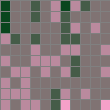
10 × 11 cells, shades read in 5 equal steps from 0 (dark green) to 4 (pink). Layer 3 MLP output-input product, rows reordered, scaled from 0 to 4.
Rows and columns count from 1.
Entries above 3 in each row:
0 0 0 0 0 0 0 0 0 2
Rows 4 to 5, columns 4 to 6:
1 2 2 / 3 2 2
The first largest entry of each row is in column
6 6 8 1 4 1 2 1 1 7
